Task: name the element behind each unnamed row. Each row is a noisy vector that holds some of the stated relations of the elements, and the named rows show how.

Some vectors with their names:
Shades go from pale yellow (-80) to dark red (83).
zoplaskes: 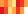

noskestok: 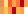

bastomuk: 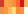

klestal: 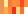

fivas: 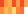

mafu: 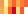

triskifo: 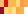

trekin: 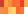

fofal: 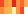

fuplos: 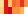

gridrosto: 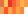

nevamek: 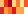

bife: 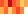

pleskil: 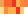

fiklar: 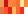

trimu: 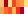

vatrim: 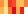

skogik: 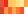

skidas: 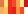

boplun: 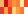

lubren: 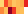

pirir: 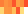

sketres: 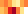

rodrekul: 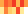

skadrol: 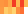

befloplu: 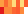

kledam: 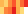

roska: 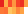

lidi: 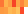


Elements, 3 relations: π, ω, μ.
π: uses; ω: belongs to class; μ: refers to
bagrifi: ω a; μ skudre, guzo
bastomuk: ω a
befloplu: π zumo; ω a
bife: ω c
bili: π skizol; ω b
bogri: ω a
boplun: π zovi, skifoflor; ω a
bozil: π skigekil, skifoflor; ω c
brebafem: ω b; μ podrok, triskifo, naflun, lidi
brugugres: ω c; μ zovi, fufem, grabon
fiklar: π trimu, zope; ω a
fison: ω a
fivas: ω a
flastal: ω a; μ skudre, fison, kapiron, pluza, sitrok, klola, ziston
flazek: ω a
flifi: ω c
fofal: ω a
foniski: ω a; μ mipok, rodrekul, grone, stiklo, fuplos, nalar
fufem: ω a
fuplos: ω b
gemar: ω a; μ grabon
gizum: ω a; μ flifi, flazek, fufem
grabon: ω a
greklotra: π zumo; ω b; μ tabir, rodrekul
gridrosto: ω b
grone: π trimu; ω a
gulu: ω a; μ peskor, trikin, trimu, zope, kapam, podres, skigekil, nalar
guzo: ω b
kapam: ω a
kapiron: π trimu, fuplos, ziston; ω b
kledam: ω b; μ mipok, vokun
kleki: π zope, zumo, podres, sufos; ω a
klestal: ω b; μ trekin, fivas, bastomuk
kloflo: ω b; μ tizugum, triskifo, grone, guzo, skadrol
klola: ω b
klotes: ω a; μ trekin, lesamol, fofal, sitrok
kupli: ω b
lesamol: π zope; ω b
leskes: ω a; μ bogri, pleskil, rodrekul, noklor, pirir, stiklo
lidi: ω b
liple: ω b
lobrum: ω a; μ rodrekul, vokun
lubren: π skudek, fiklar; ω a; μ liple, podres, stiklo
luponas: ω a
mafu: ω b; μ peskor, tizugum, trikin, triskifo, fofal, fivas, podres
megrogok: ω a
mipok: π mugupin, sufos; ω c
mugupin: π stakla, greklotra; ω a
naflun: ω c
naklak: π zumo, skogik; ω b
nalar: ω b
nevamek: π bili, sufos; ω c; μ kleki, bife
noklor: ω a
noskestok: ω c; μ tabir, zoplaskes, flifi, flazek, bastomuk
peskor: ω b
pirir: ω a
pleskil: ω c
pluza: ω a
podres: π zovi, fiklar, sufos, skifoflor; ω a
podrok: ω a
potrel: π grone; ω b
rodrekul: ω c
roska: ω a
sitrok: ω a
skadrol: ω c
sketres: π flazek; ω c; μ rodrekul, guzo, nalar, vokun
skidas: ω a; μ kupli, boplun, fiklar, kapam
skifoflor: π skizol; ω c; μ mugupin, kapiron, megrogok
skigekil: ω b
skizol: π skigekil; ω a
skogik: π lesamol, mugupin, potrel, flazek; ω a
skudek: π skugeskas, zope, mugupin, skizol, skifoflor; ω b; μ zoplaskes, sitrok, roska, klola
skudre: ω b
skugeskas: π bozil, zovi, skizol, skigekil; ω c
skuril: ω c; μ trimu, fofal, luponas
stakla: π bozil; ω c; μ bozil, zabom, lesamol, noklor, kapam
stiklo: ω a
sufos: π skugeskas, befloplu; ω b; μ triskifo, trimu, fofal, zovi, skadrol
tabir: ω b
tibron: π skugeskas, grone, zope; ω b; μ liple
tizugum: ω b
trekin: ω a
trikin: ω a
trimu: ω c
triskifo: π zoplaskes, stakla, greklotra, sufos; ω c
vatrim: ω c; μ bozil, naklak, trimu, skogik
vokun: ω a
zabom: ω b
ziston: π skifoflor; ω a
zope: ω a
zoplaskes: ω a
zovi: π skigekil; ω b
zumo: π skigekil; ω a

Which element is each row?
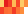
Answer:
skugeskas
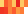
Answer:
bili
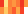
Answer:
gemar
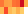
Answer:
tabir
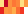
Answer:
bozil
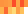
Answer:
guzo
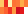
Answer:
zope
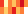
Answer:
gizum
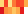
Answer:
zovi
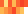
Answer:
bagrifi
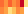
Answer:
flifi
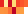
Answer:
flastal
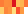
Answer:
noklor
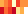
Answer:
skudek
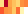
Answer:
mipok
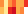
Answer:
gulu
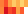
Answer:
potrel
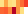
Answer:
greklotra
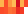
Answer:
skizol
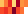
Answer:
skifoflor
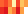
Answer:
mugupin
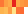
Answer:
trikin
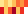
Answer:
sufos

